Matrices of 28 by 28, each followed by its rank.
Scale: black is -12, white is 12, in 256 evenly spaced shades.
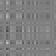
one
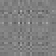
two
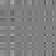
one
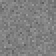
full rank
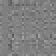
five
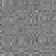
five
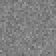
full rank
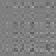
two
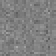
five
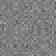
five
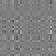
two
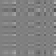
one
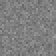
full rank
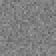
full rank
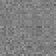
five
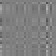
one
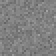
full rank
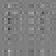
two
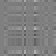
one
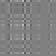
one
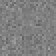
five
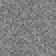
full rank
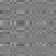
two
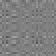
two
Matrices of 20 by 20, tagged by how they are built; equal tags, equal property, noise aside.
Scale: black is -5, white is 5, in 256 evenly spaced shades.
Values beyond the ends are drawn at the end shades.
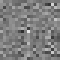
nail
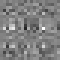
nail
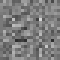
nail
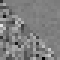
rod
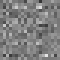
nail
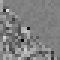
rod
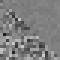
rod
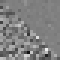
rod
